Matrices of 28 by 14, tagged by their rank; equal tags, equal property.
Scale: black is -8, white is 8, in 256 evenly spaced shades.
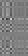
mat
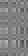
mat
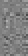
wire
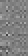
wire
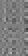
wire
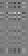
mat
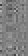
wire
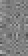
wire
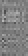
wire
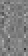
wire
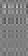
mat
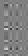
mat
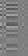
mat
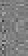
wire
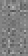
wire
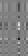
mat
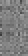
wire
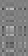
mat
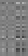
mat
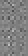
wire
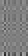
mat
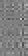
wire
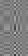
mat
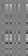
mat
